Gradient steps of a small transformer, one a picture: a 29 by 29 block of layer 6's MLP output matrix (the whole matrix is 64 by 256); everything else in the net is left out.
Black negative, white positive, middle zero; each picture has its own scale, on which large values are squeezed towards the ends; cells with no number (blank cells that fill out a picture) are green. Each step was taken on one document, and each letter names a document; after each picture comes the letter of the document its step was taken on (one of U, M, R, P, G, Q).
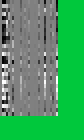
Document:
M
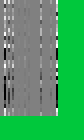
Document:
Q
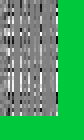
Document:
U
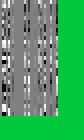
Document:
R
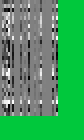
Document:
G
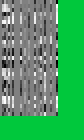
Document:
M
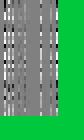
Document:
Q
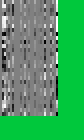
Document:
R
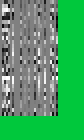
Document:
M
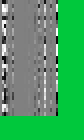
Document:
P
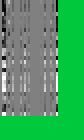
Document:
R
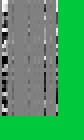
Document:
R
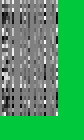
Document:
M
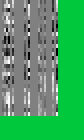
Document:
G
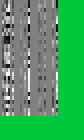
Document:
G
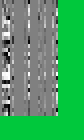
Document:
G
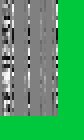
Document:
G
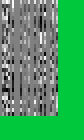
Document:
M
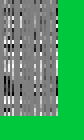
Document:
U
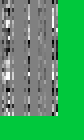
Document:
G
